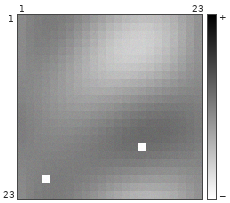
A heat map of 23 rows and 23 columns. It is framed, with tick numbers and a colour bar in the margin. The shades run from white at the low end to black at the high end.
Average level on the scale: 40%. Roughest part: bottom right. Calmest part: middle left. Lone odd cells: 2, each lower than its neighbours.
